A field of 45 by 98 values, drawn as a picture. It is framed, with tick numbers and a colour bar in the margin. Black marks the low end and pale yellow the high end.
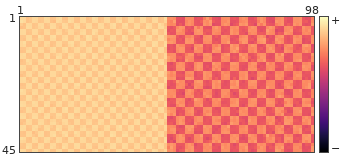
It is made of 1 by 2 panels. Panel 1,1: very high, checkered, faint in contrast. Panel 1,2: high, checkered.
